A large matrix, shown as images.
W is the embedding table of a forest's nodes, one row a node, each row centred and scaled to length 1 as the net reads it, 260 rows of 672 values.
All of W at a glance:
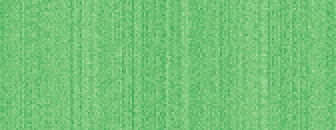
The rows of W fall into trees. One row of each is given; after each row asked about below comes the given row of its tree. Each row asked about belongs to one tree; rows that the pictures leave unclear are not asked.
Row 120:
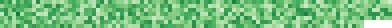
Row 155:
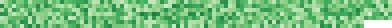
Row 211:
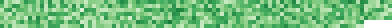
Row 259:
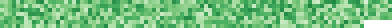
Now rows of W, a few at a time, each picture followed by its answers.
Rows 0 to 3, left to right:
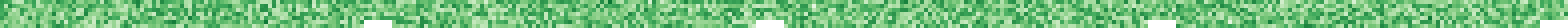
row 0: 211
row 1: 211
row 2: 120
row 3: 155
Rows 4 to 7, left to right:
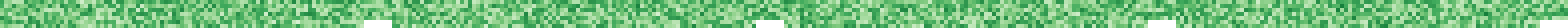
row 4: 211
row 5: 259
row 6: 120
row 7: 120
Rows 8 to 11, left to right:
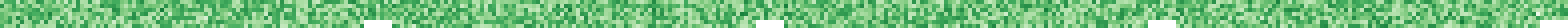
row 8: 259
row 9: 155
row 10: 155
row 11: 120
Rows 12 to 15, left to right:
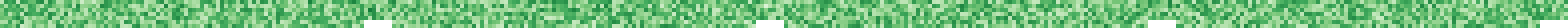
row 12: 259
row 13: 211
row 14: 155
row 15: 259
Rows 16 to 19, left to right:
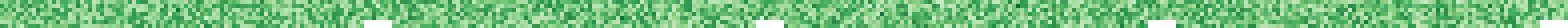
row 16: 155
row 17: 120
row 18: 155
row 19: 155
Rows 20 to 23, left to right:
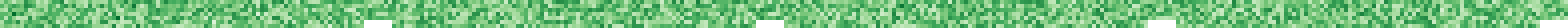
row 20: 211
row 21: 211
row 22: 120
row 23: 120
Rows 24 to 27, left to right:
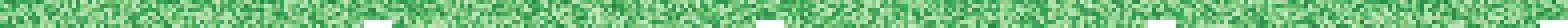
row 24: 259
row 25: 259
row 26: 120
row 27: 259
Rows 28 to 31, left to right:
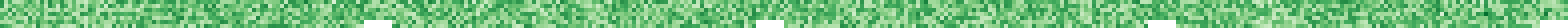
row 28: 211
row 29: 259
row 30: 259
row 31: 211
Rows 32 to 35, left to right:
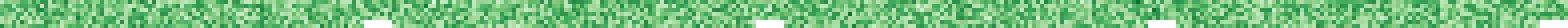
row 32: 155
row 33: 120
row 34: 259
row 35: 120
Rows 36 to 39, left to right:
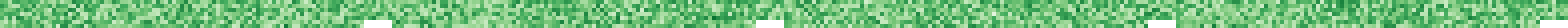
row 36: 120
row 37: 211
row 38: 259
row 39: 211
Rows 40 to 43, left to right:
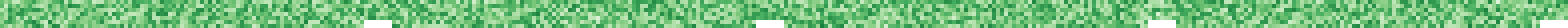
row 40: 211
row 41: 259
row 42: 211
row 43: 120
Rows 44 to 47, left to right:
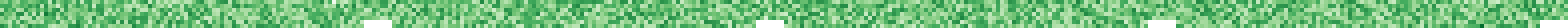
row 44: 155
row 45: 259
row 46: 120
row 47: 259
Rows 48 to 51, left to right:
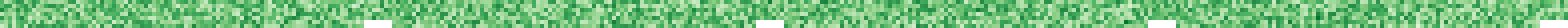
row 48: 120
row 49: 259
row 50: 259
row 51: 155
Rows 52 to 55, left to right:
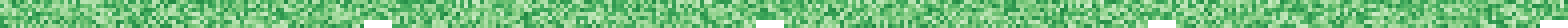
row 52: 259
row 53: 259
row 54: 259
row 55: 259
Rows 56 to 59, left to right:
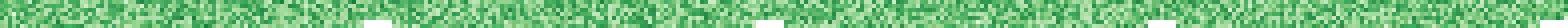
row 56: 120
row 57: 120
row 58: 259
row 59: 259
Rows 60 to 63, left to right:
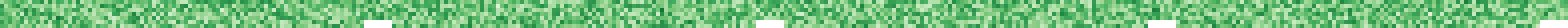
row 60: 259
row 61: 155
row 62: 259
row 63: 211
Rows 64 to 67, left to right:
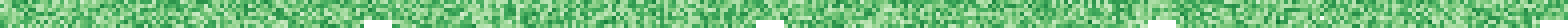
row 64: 259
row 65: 155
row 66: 211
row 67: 120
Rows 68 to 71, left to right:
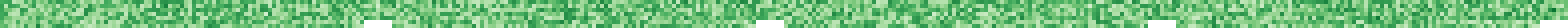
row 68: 211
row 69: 211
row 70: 259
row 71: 211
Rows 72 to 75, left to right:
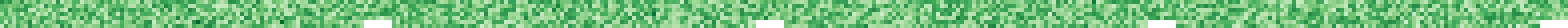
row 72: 120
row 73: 120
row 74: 211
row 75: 155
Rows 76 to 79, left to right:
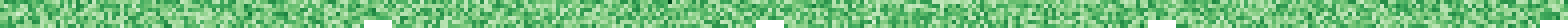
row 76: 259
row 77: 259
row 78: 155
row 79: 259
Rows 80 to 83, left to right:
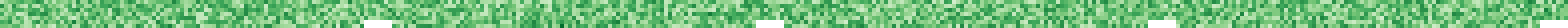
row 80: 259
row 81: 155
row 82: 155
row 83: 259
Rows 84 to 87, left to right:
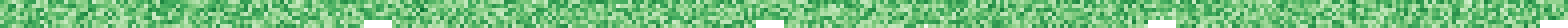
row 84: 211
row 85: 259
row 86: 211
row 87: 259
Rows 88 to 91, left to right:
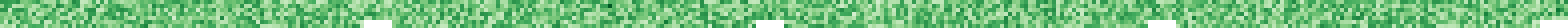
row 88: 120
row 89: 259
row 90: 155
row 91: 120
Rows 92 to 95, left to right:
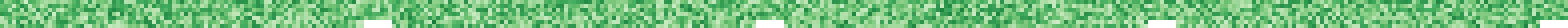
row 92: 120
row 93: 120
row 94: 211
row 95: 259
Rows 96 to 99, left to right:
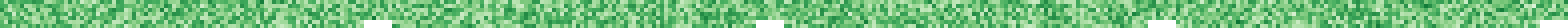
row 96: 120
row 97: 155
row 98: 155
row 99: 120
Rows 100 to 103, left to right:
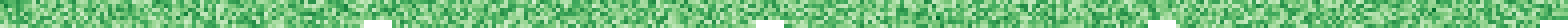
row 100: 120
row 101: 120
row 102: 155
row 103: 259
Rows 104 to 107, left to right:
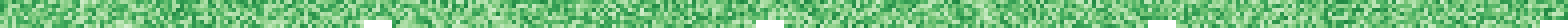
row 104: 120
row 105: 211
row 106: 259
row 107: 211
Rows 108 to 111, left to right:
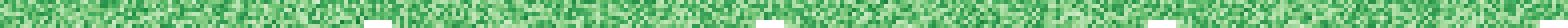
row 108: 259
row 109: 120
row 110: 120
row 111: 120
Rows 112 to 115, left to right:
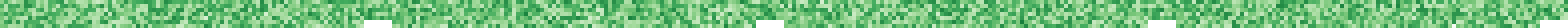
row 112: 211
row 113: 259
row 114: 211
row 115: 259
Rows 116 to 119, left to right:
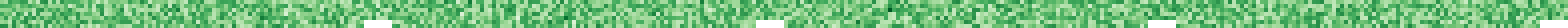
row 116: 155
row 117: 155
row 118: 259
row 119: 155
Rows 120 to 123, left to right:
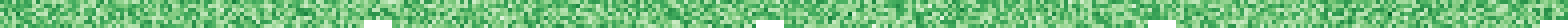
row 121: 259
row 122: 259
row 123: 211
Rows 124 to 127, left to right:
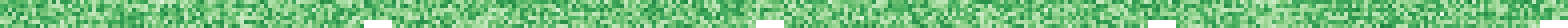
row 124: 155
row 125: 211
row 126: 259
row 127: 211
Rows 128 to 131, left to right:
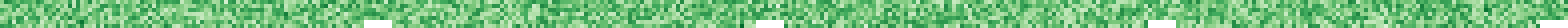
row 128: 259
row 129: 211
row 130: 155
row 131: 259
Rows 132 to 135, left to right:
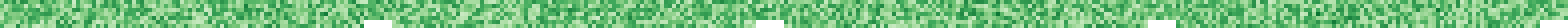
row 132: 259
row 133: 211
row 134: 120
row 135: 155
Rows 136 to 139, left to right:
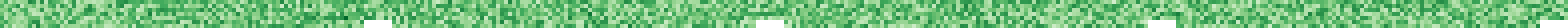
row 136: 211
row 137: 120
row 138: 120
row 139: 259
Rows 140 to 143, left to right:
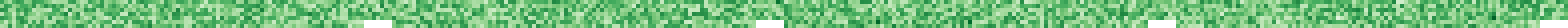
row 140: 120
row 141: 211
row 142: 155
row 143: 211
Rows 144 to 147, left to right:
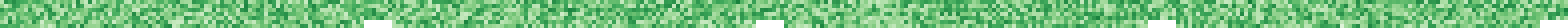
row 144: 259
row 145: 211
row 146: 211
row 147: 120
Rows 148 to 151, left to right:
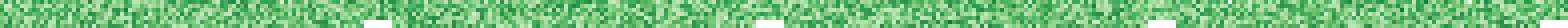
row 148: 259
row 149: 120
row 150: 211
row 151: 259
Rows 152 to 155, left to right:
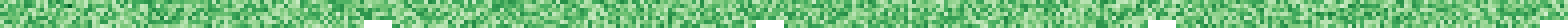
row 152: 211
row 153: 259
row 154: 155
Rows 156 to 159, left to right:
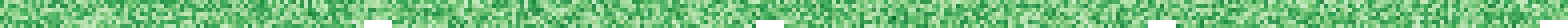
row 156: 211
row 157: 259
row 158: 155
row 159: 155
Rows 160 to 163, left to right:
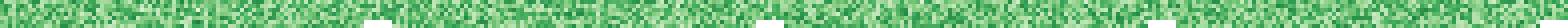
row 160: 120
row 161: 120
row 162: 155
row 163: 259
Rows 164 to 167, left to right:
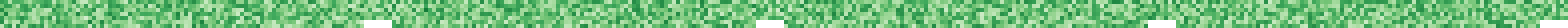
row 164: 120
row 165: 259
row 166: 259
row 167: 259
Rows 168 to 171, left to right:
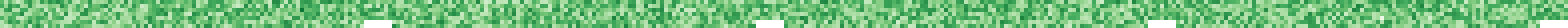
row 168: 211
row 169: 155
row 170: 259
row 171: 259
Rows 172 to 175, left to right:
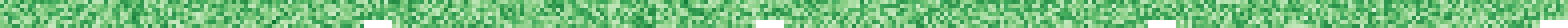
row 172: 259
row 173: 120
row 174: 259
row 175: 120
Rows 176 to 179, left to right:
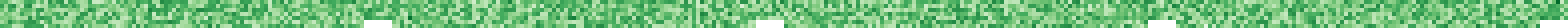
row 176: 211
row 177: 120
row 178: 211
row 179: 259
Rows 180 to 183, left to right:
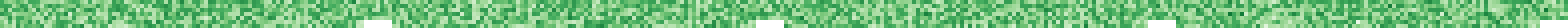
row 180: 120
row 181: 120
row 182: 155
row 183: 211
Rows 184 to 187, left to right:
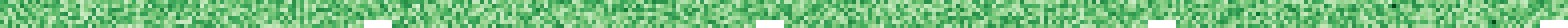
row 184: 120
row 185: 259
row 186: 155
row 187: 155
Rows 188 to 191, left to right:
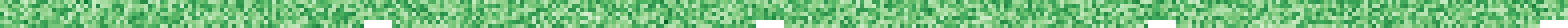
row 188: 155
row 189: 259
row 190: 259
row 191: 211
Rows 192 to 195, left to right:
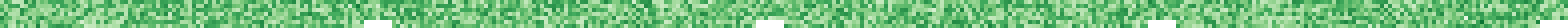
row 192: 211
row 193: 120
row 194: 155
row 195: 211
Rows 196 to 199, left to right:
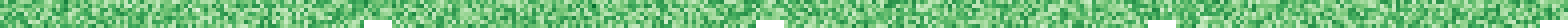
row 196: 155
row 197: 155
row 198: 259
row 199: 259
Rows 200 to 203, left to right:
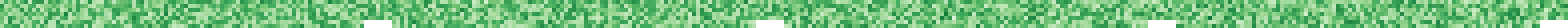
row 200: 259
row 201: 120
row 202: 120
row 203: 155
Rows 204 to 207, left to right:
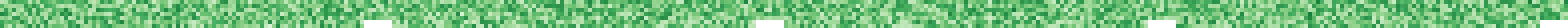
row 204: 155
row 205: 120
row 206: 120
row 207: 259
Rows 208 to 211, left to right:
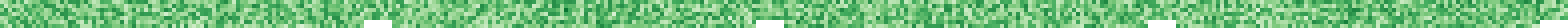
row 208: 155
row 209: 211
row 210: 155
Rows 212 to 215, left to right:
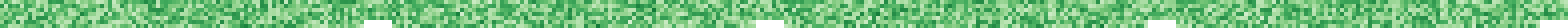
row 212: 211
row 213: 120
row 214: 120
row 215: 120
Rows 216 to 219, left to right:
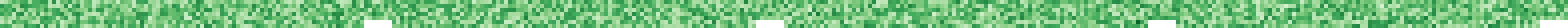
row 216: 155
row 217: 120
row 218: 259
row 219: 120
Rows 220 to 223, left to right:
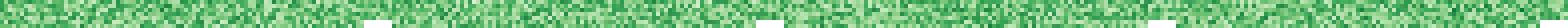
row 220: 120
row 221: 259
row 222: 211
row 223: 259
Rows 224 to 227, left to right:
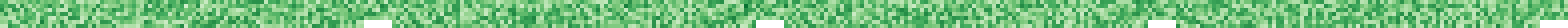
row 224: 120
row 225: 155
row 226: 155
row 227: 155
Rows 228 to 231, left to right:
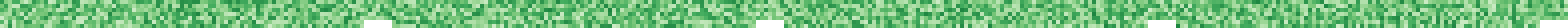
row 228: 120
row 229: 211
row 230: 155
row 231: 155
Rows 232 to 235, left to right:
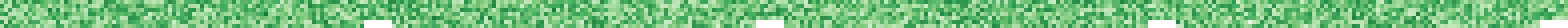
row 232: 259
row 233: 120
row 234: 211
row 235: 120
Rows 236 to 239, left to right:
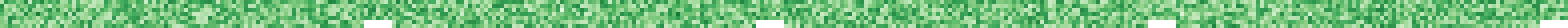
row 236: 259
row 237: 259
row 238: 120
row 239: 211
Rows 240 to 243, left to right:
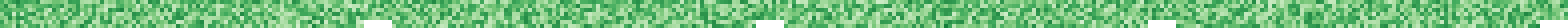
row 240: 120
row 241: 259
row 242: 211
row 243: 155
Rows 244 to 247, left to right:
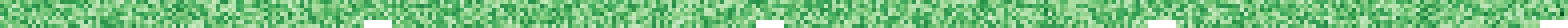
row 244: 155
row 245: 155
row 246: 155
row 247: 120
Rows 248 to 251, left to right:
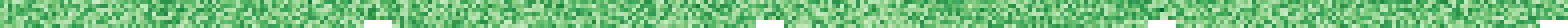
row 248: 211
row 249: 120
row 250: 211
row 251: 259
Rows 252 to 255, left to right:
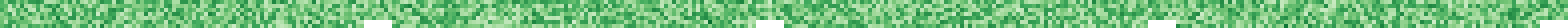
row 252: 120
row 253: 211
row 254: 155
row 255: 155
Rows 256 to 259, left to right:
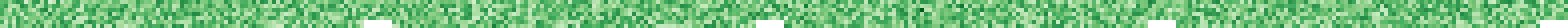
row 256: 120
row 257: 120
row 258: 155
